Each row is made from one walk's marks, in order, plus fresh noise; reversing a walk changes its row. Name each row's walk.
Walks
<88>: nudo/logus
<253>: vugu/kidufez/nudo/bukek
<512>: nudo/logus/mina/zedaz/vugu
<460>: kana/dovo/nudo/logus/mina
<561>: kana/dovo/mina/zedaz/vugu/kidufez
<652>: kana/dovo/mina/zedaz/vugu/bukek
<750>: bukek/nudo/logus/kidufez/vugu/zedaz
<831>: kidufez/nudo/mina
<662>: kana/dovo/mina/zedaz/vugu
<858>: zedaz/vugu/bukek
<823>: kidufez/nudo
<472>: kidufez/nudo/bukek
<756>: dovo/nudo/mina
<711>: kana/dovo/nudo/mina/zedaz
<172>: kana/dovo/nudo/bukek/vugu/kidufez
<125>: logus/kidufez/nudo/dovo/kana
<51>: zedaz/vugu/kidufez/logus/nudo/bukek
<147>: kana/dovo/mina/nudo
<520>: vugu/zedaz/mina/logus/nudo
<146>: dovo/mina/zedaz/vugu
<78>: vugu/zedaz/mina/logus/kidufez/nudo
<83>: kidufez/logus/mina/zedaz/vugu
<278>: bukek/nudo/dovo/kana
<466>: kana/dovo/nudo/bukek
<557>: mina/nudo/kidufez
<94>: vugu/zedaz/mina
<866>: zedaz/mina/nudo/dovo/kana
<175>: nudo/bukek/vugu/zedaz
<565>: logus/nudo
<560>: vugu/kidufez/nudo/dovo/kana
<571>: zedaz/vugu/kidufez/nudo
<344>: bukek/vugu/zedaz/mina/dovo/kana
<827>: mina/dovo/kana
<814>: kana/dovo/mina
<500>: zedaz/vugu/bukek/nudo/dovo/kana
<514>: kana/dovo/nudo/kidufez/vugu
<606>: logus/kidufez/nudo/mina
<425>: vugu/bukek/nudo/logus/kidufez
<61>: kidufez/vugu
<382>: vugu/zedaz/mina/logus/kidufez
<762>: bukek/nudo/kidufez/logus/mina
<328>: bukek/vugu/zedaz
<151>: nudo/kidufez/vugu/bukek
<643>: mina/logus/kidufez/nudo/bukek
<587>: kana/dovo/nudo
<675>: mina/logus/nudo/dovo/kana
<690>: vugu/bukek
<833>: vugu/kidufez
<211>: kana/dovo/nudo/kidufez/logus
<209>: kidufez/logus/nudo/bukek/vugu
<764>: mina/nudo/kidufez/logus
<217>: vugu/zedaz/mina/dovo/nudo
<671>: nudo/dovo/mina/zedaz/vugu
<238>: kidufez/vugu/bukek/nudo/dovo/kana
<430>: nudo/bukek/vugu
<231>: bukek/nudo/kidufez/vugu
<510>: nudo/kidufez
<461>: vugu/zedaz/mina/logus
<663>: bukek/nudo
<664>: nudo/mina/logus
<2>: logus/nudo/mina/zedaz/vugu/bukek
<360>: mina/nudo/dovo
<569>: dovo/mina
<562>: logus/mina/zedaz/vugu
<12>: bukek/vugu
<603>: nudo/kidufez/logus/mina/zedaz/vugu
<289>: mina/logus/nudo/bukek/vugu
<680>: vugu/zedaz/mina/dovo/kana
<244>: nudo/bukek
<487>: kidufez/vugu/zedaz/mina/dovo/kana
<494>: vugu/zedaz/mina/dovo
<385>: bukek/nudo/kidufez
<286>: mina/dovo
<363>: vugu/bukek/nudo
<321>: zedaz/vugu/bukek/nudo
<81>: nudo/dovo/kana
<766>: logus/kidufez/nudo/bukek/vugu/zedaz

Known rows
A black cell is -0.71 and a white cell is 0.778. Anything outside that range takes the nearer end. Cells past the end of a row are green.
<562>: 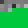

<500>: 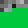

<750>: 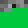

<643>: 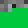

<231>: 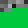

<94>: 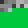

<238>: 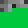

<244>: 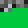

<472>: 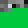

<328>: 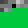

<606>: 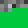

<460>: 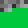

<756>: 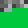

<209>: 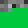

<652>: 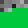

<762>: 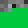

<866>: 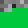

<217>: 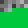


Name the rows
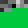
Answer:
<12>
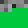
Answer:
<83>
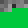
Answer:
<2>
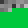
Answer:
<461>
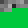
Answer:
<51>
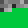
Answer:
<711>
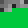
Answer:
<172>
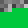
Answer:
<360>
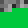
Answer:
<211>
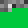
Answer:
<831>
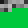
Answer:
<61>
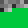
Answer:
<147>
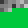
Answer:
<494>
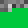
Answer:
<557>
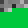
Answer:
<662>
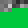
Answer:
<565>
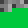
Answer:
<560>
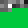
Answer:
<823>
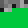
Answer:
<466>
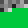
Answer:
<814>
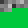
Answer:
<571>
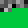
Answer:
<663>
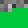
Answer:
<764>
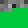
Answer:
<766>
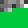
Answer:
<569>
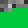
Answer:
<151>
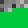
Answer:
<680>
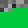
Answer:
<175>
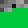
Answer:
<344>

